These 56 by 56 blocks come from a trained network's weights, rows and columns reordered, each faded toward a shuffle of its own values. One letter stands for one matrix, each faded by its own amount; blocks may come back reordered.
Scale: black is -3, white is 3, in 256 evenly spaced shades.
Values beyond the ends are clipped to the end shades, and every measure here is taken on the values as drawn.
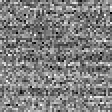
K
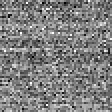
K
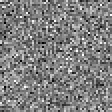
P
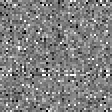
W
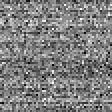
K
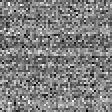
K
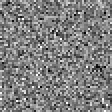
P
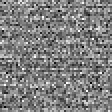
K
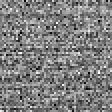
K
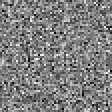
P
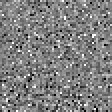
W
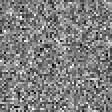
P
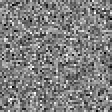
P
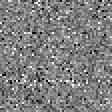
W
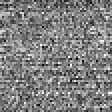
K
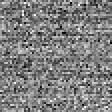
K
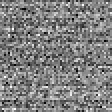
K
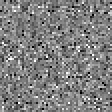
W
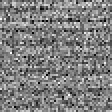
K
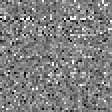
W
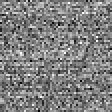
K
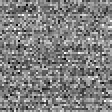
K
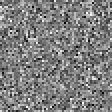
P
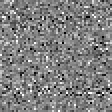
W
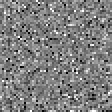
W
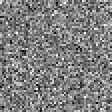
P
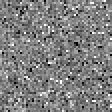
W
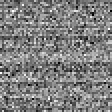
K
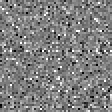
W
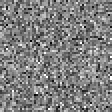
P
